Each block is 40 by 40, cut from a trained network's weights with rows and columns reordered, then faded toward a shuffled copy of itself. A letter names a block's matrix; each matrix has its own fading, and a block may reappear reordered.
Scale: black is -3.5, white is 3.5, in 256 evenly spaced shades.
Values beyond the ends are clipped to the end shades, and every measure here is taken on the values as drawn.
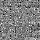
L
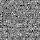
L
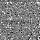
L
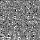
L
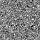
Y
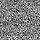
L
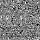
L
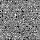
L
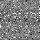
L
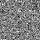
Y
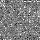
L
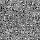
L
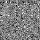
Y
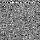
Y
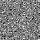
Y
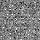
L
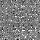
L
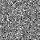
Y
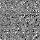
L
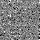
L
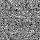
L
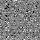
L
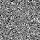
Y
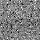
L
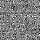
L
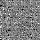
L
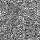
Y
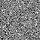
Y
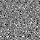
Y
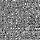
L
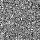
Y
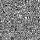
Y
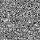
Y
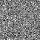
Y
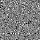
Y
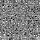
L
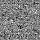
L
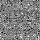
L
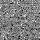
L
